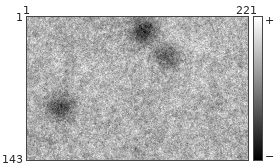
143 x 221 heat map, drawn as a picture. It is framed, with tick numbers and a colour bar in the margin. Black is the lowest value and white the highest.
Grain: blotchy. Dips: three. Mirror symmetry: none. Odd rows or columns: none. Average level on the scale: 70%. Seam: none. Slope: none. Ninth with the lowest average: top middle.
